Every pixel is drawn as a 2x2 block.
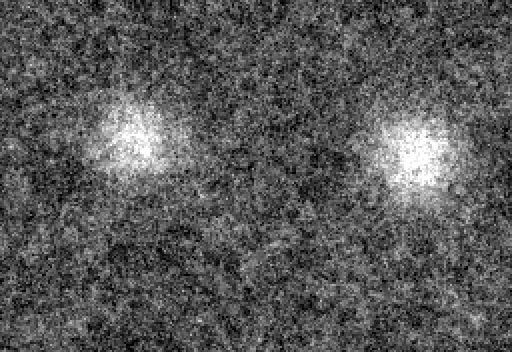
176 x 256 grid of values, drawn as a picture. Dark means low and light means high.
There is no seam. Two bumps rise from the field. The texture is blotchy. The halves do not mirror each other. The ninth with the highest average is the middle right.
